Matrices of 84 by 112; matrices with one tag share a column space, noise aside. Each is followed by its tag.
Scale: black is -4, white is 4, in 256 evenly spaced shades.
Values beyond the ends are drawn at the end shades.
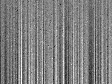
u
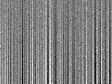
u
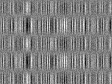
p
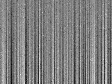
u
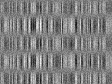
p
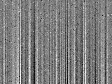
u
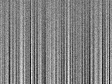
u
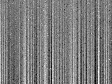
u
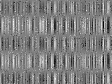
p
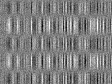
p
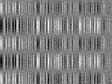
p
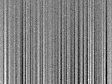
u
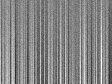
u
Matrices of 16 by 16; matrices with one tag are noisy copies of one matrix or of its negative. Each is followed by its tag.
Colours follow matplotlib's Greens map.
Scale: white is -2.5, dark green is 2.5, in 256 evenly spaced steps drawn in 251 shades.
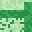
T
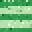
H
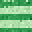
H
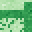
T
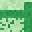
T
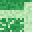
T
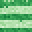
H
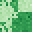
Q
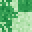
Q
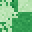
Q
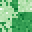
Q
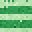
H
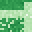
T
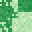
Q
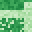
T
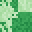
Q
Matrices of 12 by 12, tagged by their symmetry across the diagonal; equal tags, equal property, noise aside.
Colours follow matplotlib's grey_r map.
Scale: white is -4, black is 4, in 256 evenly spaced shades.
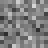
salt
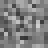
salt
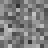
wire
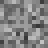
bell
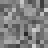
wire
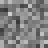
wire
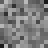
bell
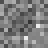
bell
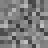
bell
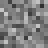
salt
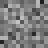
bell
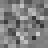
salt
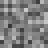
salt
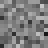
wire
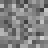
wire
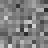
salt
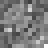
bell
